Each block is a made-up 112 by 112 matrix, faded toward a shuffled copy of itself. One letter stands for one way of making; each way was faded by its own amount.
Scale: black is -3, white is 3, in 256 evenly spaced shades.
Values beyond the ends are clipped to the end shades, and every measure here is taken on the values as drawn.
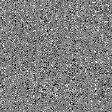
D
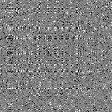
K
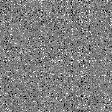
D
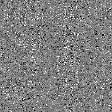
D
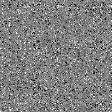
D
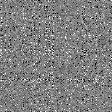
D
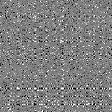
K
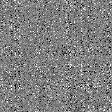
D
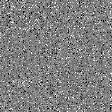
D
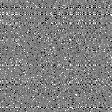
K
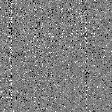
D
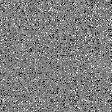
D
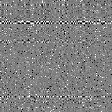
K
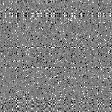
K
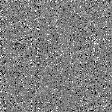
D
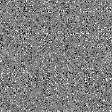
D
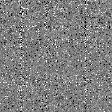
D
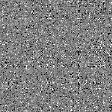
D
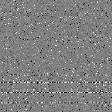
K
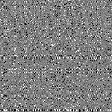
K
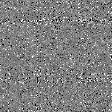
D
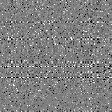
K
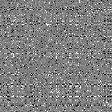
K
